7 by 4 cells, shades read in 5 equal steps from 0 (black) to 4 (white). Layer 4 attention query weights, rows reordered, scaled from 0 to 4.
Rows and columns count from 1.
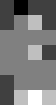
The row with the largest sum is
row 7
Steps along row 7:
up up down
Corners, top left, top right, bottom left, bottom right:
1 1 1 3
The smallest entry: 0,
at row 1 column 2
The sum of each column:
10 13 17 12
